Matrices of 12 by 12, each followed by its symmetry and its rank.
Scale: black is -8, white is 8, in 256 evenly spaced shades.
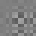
symmetric, rank one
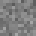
neither, full rank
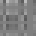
neither, rank one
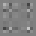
symmetric, rank one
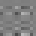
neither, rank one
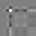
symmetric, rank one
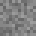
neither, full rank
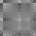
symmetric, rank one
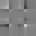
symmetric, rank one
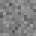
neither, full rank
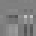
neither, rank one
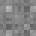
symmetric, rank two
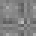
symmetric, rank two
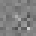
symmetric, rank two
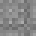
symmetric, rank two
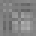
symmetric, rank two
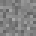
neither, full rank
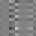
neither, rank one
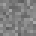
neither, full rank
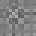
symmetric, rank two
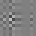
neither, rank one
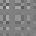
symmetric, rank one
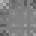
symmetric, rank two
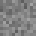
neither, full rank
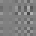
neither, rank one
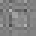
symmetric, rank two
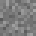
neither, full rank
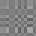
symmetric, rank one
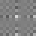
symmetric, rank one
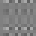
neither, rank one
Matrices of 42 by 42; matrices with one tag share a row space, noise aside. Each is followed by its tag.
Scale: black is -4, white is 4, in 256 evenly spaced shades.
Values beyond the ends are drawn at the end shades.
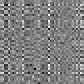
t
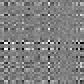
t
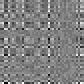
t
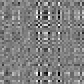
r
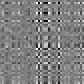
r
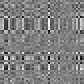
t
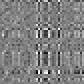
r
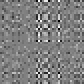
r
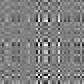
r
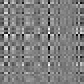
t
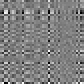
t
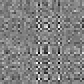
r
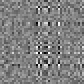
r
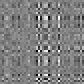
r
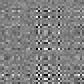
r
